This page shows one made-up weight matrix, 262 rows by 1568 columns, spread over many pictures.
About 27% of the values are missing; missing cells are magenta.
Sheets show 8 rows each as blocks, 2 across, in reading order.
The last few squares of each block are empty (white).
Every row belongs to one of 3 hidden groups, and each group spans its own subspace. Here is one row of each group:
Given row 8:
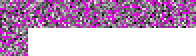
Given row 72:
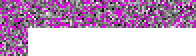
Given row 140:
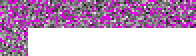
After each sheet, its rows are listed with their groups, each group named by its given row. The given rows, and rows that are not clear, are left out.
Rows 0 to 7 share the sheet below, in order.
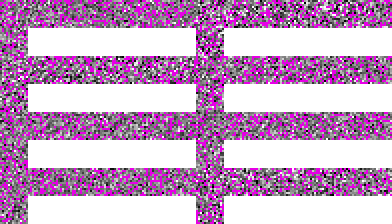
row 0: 140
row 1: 72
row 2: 72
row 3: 8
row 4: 72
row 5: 72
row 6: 72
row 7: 140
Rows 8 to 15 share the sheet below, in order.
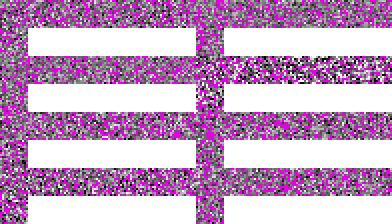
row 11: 8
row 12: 8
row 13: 72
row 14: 8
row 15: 8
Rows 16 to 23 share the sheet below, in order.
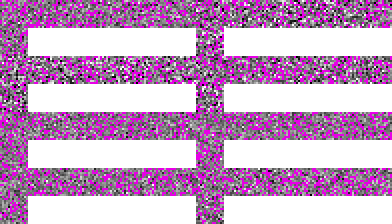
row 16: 72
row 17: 8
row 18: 140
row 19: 8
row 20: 72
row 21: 140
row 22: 72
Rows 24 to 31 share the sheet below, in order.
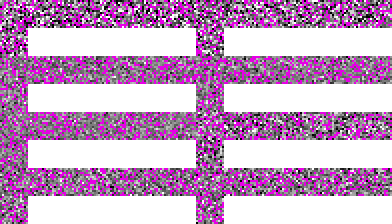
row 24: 72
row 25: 72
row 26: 140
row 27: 140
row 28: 8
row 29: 72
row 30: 72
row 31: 8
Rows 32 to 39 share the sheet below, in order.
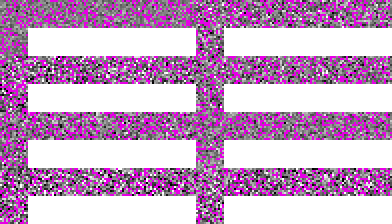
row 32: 8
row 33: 8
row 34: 8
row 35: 8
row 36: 140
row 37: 8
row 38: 72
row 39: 72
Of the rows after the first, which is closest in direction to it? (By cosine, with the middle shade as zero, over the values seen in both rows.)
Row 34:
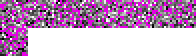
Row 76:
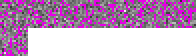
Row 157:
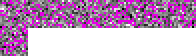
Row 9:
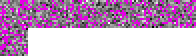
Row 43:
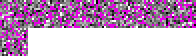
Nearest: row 9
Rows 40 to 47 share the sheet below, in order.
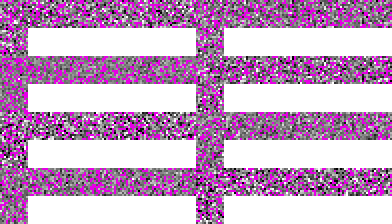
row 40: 140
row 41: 140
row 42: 72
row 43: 140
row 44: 140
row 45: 72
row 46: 72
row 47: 140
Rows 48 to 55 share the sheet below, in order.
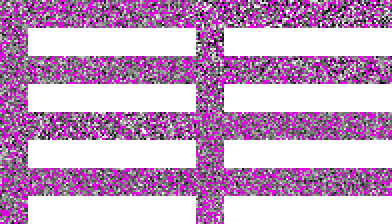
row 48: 72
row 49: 72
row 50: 72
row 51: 72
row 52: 8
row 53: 8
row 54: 72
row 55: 8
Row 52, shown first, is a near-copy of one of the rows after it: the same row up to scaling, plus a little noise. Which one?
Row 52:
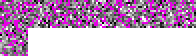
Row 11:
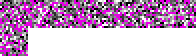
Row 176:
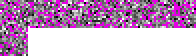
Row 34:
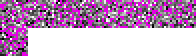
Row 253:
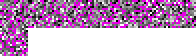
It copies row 11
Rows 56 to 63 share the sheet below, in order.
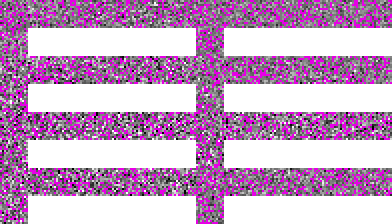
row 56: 72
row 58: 140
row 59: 8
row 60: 8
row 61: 72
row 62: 72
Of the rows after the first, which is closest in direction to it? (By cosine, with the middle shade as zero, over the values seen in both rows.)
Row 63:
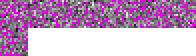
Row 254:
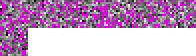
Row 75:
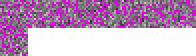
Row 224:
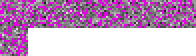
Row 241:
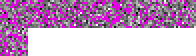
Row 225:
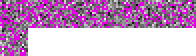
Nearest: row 254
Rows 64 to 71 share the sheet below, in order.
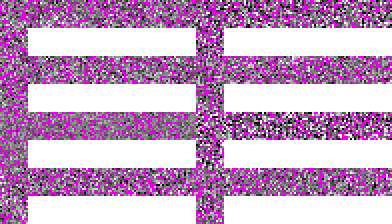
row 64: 8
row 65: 140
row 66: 8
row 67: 140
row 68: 140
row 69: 72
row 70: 8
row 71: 72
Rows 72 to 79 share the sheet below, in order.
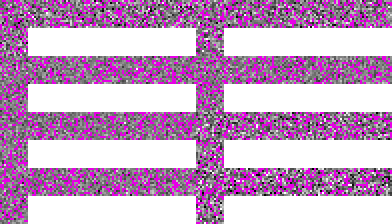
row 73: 8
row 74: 8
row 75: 72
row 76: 140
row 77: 140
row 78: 72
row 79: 72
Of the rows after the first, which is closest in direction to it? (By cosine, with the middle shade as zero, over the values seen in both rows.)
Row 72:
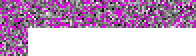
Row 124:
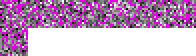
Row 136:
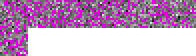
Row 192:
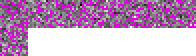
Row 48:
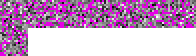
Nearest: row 48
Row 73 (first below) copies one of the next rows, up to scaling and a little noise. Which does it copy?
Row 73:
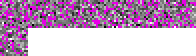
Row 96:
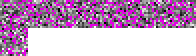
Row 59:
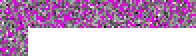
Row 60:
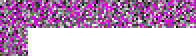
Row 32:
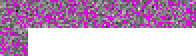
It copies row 59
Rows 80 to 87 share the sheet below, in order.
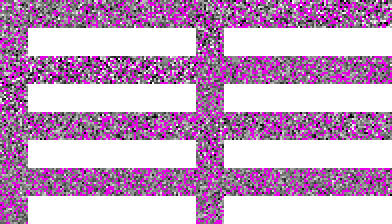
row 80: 8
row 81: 140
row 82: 72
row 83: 8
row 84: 72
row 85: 72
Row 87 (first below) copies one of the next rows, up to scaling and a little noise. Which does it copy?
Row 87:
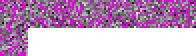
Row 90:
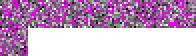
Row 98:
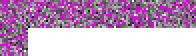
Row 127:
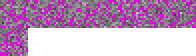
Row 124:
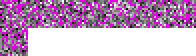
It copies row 127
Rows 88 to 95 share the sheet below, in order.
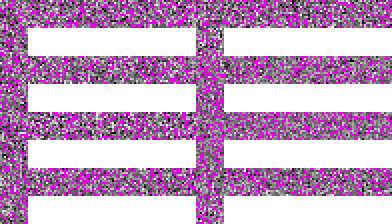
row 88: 140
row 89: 140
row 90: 8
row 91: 72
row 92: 140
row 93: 72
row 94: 140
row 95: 140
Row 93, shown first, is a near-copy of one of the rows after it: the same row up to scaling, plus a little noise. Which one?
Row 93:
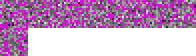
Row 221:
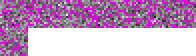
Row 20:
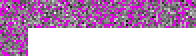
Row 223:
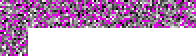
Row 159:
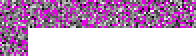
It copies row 221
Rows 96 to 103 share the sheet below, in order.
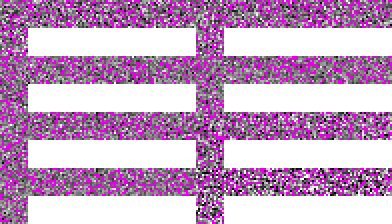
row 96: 8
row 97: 140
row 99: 140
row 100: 140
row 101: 140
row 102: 140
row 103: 8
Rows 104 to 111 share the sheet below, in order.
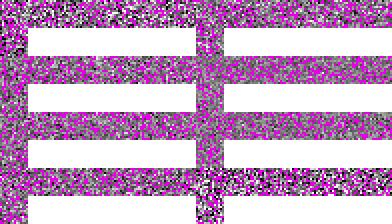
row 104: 8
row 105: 140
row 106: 140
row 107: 140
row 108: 140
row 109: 72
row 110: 8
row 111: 140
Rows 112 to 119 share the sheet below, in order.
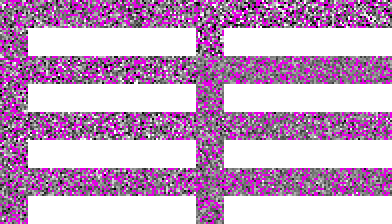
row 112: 8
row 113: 72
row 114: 8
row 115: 140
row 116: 8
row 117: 72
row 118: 140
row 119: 8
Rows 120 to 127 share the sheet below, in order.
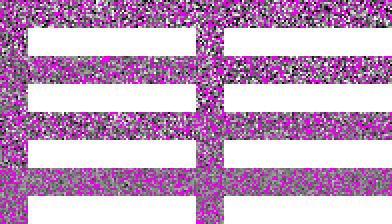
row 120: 140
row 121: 72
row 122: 72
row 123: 72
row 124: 8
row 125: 140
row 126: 140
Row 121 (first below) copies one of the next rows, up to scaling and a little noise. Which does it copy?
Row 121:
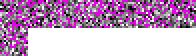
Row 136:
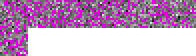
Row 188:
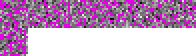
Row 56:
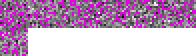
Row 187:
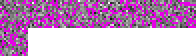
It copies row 187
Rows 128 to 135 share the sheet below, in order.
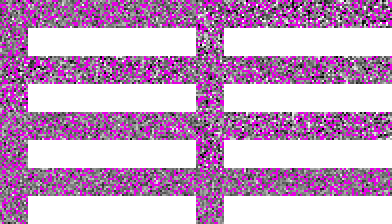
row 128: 8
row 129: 140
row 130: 72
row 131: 140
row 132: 72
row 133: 140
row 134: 72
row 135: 140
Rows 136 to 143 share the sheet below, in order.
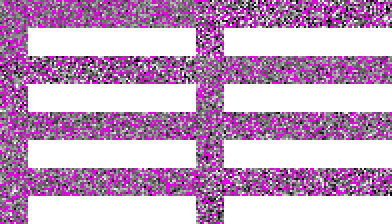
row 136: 72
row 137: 72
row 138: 8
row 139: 8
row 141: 140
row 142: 140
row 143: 8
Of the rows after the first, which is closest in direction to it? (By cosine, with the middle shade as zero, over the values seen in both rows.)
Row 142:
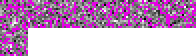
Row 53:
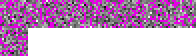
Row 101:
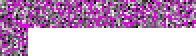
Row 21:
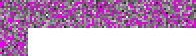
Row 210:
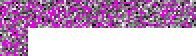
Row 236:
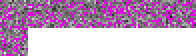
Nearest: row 21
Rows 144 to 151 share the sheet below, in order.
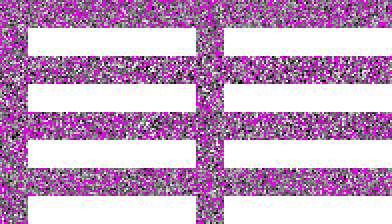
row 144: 8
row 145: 72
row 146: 72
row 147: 8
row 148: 72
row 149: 72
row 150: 140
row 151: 72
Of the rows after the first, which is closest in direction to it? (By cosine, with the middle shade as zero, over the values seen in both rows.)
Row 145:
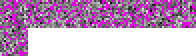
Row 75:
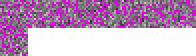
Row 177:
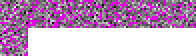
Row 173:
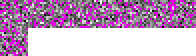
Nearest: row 75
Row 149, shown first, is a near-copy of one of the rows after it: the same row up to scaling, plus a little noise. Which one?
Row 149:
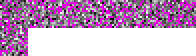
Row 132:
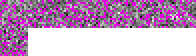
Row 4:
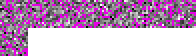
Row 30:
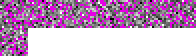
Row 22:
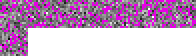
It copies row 30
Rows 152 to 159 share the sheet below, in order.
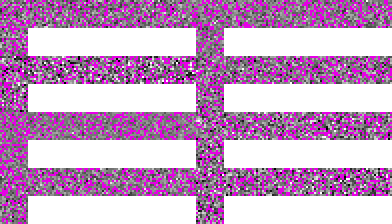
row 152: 8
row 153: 72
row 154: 72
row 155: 72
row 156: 72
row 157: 8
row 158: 8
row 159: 72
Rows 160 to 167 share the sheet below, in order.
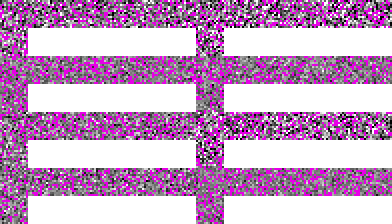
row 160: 140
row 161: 72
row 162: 140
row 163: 8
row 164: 8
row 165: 72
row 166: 140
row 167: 8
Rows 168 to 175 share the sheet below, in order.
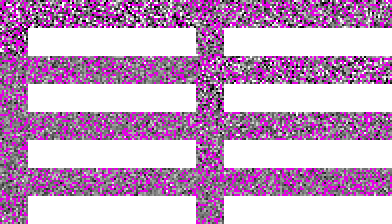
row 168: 8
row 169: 8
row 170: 140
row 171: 8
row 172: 72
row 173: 72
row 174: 140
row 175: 8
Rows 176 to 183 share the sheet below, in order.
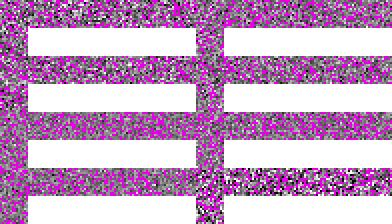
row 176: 8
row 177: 8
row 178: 72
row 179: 8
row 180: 72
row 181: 8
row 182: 72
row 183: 72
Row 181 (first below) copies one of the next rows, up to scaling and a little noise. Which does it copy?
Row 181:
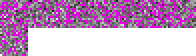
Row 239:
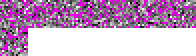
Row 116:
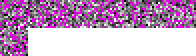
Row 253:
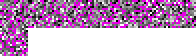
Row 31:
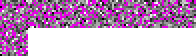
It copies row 253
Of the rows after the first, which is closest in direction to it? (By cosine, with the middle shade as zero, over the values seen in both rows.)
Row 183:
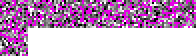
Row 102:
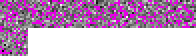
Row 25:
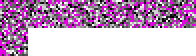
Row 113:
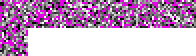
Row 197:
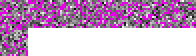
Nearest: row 197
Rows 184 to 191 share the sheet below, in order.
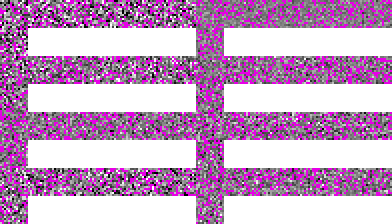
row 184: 8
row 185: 140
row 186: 72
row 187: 72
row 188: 72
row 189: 140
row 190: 72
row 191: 140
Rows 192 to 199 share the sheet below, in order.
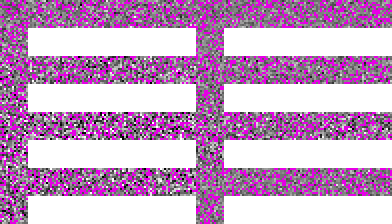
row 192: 8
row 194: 72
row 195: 140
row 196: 72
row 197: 72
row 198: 140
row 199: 72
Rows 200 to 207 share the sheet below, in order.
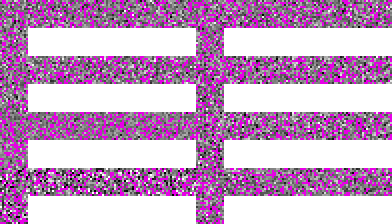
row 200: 140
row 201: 72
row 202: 72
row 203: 140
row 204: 8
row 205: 140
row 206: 8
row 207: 140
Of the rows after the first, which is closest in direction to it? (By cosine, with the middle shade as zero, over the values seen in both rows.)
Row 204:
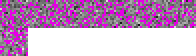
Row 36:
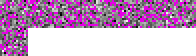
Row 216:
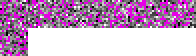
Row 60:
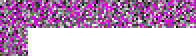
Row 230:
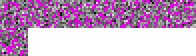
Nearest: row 60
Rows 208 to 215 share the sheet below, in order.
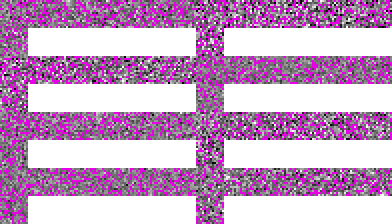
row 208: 8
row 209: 72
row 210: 8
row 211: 72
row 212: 140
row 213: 8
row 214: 140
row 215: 72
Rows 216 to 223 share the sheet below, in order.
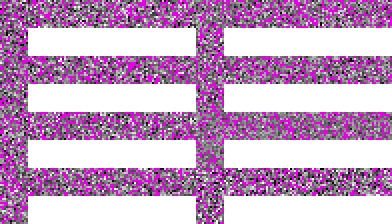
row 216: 8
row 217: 72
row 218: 72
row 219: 72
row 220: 72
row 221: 72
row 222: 140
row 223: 72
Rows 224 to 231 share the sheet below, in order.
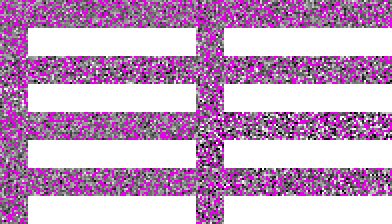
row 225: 8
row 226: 8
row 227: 140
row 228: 72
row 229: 8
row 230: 140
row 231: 72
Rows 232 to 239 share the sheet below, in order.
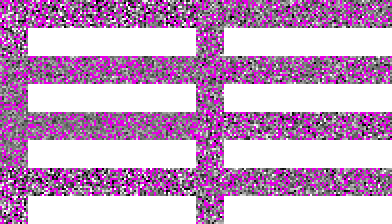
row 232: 140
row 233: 8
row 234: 8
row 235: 72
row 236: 140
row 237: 140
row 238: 140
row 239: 8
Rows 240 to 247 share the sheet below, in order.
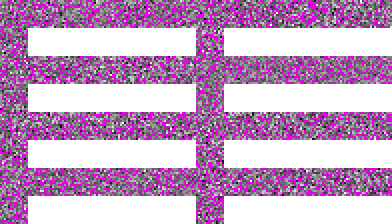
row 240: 140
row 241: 8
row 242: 72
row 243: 72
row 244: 140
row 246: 72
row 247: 72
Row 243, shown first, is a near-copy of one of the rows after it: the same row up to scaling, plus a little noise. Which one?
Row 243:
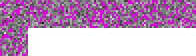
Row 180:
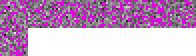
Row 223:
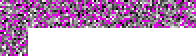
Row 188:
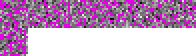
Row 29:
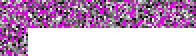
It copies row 223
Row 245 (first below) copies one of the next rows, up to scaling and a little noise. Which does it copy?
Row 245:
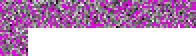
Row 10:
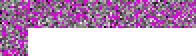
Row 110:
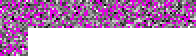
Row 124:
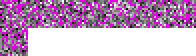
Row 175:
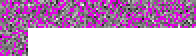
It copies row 175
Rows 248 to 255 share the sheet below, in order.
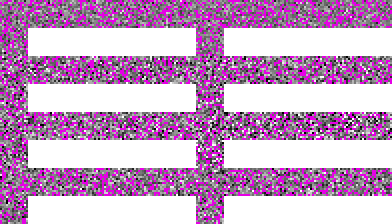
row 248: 140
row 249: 72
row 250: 72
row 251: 140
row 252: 72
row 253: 8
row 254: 8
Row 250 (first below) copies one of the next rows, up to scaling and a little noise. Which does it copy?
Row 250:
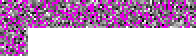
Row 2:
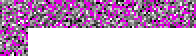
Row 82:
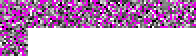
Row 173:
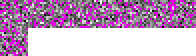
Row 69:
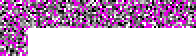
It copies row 69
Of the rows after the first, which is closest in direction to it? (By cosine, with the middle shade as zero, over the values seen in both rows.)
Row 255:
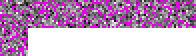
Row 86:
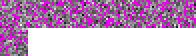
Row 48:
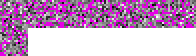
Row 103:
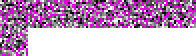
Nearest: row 48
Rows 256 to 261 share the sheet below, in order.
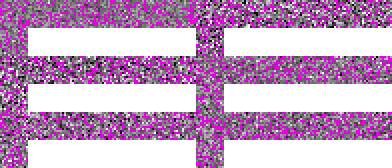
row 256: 140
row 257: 140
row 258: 140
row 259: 140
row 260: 8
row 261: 140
